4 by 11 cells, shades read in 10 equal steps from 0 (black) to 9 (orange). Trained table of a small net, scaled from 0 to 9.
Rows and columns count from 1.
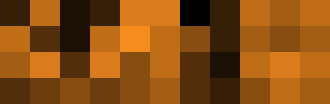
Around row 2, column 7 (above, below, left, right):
0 3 7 2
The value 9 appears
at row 2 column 5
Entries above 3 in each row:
6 8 8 8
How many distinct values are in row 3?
6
